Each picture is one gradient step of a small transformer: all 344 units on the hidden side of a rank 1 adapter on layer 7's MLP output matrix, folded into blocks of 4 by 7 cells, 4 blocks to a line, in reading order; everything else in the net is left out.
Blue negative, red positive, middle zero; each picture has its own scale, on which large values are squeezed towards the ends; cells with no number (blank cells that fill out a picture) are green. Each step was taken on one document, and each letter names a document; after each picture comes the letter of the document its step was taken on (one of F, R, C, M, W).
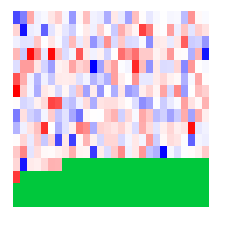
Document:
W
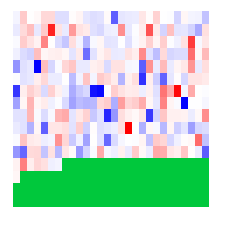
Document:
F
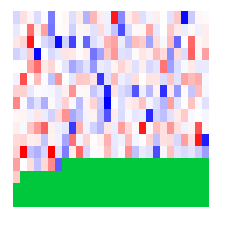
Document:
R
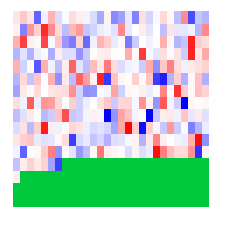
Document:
F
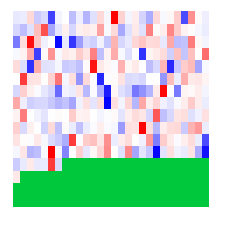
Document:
R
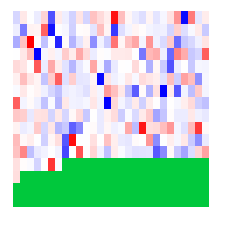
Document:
R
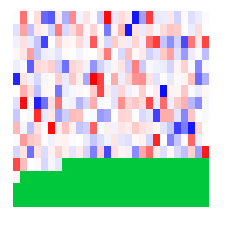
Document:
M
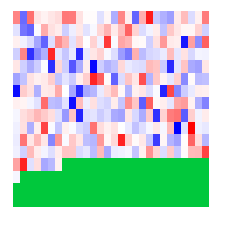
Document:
W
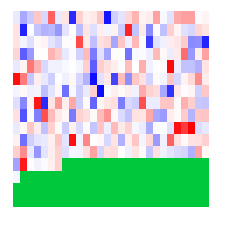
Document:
M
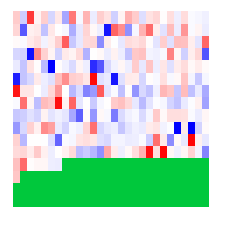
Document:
W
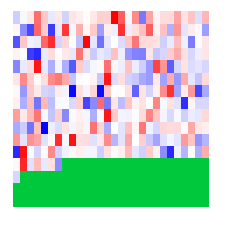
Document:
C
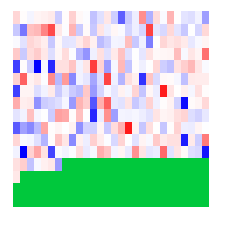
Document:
C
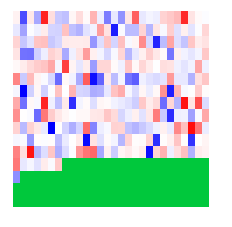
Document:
M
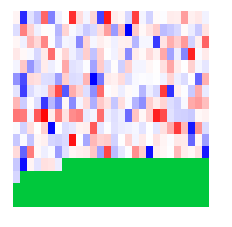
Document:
M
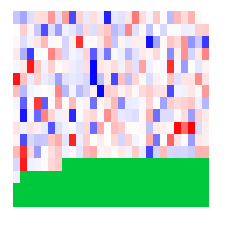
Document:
M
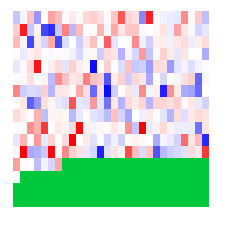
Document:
R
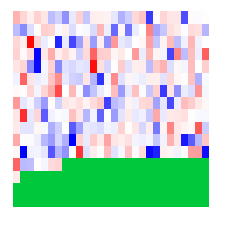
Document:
R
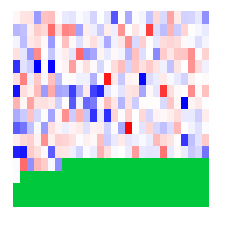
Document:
C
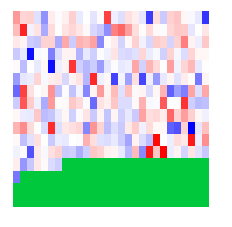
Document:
W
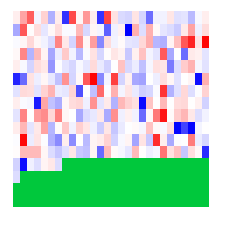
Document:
M
